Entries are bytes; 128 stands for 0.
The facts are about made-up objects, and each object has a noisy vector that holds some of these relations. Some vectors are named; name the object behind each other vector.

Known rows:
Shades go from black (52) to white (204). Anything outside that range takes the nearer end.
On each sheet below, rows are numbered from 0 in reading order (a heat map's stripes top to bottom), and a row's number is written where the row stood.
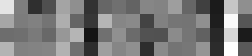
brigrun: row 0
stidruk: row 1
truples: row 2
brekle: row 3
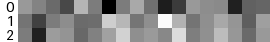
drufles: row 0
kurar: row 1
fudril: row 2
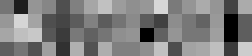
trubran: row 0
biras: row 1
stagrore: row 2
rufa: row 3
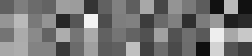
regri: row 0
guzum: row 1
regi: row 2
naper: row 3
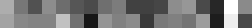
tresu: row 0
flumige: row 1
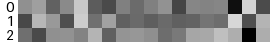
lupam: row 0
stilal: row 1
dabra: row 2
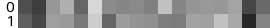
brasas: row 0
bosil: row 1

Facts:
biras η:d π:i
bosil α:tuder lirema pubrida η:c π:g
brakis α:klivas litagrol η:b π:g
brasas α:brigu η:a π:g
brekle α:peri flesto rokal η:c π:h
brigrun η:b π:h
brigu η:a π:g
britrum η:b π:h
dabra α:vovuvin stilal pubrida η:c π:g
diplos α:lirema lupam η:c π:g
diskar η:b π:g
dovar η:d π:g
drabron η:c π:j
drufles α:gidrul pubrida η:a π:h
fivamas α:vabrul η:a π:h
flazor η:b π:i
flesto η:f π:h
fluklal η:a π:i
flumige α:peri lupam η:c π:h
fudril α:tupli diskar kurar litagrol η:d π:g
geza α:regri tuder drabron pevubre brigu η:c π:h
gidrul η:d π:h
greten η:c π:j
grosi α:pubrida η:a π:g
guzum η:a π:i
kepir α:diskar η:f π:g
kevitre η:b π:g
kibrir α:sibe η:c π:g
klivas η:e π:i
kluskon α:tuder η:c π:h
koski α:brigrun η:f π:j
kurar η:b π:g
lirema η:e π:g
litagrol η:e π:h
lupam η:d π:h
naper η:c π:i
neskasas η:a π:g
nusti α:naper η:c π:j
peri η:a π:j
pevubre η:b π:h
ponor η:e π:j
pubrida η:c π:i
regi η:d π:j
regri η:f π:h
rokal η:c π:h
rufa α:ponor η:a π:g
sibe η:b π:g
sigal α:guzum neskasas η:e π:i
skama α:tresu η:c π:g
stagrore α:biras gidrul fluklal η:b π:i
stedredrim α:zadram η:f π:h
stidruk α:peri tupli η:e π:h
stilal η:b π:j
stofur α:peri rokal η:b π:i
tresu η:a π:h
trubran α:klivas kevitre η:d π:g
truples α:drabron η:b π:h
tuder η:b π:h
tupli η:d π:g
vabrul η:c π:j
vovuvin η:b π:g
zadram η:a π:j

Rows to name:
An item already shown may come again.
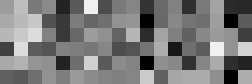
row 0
guzum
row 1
stagrore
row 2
stofur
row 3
ponor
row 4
sigal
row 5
vovuvin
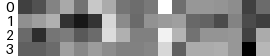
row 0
brigu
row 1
klivas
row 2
kevitre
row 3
vovuvin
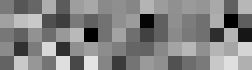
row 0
dovar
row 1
stagrore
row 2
geza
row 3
skama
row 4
peri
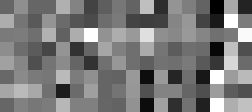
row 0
tuder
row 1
tresu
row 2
sibe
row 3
litagrol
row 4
britrum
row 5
nusti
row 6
flazor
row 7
nusti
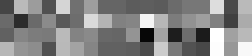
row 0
stilal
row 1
kevitre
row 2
nusti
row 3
koski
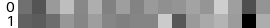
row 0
diplos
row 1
vovuvin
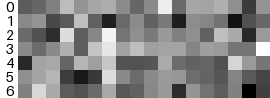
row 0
lirema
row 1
gidrul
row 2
neskasas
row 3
kibrir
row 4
drabron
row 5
klivas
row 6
pubrida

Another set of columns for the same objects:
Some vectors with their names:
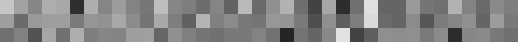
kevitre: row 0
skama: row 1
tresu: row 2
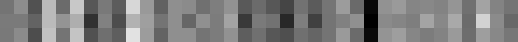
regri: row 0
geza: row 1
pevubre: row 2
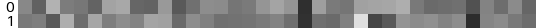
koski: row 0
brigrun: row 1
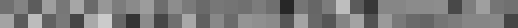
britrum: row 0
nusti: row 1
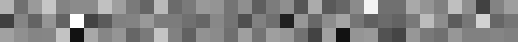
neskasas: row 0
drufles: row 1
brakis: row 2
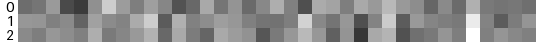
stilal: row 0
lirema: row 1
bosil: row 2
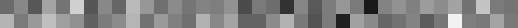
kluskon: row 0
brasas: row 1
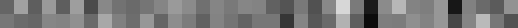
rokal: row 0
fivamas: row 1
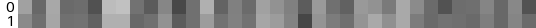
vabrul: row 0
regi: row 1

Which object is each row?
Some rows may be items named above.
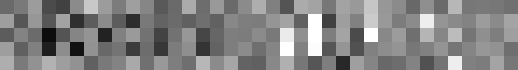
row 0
stilal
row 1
sigal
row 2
pubrida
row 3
naper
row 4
brasas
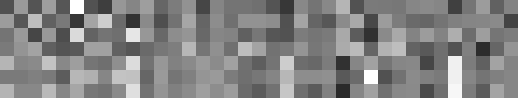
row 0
gidrul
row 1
nusti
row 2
tuder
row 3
peri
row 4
brigu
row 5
vovuvin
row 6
brigu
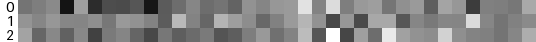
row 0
stofur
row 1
diplos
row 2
guzum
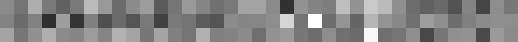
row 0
ponor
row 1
flazor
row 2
sibe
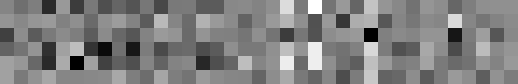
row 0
flazor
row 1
diplos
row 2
stidruk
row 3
stagrore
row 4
klivas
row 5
dovar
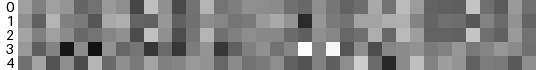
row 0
drabron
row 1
koski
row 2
drabron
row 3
naper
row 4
lupam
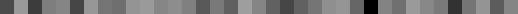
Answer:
litagrol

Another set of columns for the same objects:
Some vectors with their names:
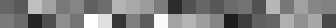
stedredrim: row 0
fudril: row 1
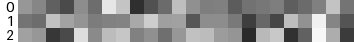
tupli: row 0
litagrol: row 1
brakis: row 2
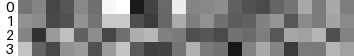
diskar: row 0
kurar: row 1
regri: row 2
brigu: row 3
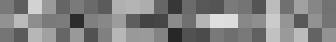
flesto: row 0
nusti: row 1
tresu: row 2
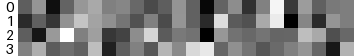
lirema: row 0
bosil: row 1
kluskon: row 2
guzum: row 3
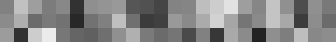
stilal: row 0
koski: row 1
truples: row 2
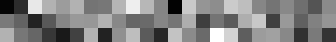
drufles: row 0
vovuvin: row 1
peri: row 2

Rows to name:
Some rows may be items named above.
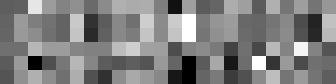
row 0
gidrul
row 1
stagrore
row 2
stagrore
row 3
litagrol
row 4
diplos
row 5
lupam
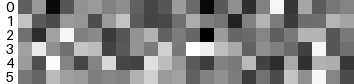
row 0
lirema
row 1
brigu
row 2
tuder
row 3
klivas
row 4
stidruk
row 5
litagrol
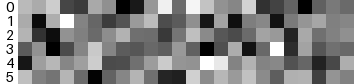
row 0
stofur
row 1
geza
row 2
brasas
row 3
diplos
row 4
pubrida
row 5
drabron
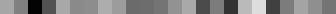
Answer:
kevitre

